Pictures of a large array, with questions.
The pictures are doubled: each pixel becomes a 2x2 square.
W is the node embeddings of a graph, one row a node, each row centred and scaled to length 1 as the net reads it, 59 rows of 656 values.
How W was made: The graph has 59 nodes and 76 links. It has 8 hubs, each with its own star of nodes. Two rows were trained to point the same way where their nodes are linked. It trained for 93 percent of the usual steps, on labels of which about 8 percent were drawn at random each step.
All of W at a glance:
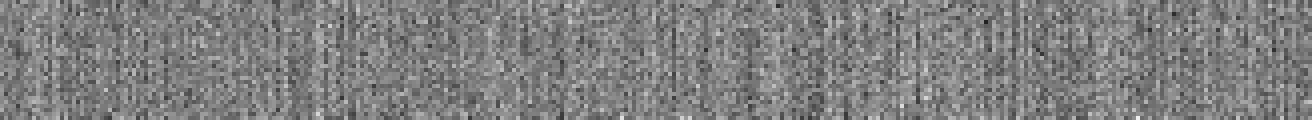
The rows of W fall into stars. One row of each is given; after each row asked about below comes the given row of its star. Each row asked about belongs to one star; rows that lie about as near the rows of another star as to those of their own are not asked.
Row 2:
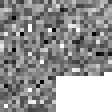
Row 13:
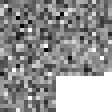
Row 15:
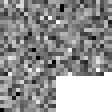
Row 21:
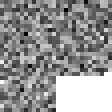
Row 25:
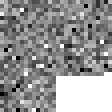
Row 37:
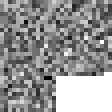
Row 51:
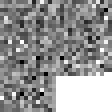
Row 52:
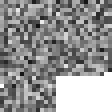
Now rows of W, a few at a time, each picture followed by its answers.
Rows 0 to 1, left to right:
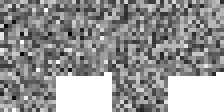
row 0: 15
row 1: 2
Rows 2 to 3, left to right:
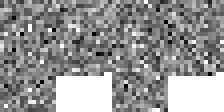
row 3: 25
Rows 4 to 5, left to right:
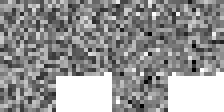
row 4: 52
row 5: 13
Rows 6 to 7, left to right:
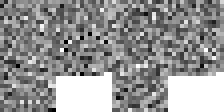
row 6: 51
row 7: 13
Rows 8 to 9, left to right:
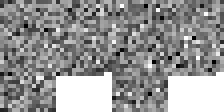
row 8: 37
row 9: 21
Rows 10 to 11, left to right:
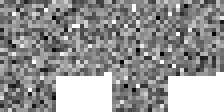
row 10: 37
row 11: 52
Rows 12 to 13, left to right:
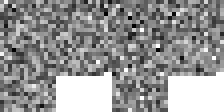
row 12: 15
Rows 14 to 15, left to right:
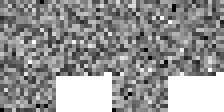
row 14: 25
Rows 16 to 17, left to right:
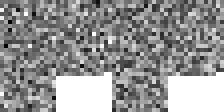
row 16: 13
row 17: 51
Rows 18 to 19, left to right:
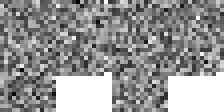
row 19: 21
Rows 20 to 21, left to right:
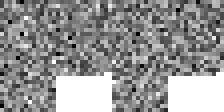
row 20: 15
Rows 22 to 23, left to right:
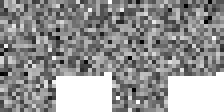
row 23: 52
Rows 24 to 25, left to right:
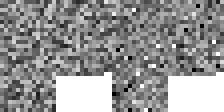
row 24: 37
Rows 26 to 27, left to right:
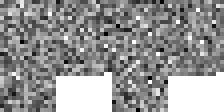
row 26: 37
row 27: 15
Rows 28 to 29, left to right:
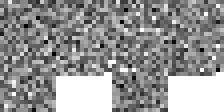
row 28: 51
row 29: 13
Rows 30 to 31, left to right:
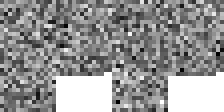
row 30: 37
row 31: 15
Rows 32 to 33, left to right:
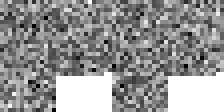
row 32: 52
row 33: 25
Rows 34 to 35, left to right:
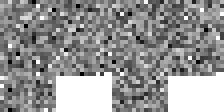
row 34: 51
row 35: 25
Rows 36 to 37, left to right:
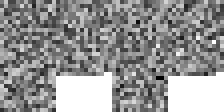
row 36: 13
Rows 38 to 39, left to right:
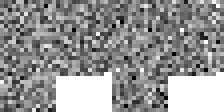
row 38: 37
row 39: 52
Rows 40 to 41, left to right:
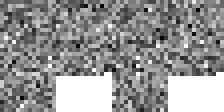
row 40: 51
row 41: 2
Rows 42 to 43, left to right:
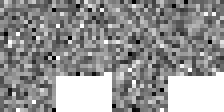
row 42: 51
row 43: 15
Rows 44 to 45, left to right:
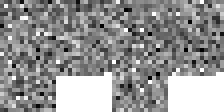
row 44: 15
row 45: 13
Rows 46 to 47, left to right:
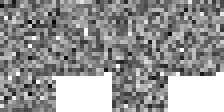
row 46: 13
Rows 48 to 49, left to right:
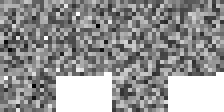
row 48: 52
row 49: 15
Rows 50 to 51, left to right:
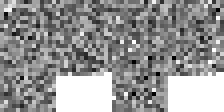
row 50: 52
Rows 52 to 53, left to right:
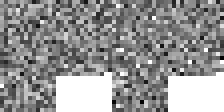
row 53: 25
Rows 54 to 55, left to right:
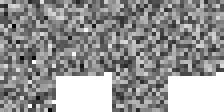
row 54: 37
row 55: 25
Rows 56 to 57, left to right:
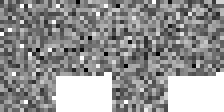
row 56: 2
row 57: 37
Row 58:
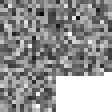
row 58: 52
